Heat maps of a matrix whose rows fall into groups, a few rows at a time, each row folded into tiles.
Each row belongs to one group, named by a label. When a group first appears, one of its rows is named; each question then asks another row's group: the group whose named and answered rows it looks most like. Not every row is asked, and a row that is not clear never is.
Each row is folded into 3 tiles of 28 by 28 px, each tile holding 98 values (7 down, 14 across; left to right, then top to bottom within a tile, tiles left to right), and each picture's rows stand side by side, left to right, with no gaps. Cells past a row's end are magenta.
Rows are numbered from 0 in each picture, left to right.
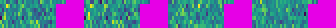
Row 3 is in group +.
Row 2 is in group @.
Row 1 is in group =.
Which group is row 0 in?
=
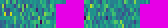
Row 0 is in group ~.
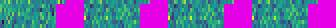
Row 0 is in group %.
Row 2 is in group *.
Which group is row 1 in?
*
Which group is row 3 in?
*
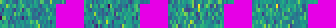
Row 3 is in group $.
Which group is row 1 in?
~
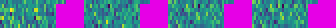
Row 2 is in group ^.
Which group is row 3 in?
^
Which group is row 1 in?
~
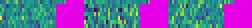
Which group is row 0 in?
*
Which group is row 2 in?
@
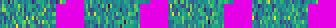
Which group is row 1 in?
~
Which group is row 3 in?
*
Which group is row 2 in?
~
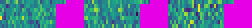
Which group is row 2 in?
@
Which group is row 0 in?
*
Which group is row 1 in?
+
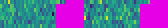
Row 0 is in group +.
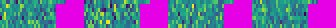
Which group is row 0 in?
=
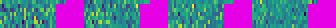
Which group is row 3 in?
+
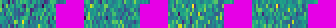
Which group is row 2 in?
$
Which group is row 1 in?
=
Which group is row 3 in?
$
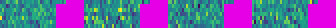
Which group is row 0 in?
*
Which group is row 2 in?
^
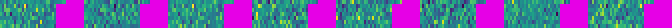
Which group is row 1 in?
^
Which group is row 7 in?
@
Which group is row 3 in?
=
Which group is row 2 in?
$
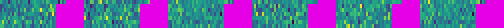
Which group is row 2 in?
+
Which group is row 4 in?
$
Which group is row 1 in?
*
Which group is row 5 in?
+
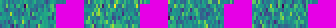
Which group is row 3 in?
^
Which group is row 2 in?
=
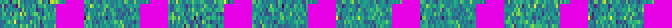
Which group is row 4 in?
*
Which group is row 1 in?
=
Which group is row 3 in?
^
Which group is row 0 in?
~
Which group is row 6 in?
@
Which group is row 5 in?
=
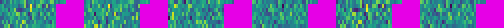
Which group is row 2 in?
=
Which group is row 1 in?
$
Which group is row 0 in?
@
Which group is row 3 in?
^
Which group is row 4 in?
@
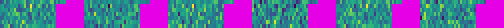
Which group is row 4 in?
@
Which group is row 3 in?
~
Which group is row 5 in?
=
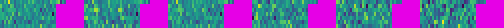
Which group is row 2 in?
+
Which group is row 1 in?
+
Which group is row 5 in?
~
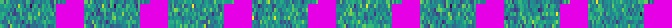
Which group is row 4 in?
@
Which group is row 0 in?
^
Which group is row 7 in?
+
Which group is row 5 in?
^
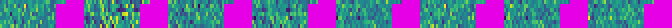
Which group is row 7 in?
*
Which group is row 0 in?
$
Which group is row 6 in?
=
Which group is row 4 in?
=
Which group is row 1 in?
%
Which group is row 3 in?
%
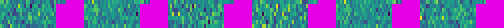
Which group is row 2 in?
~
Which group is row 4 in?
+
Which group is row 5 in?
*
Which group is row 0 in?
^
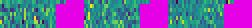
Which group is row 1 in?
=
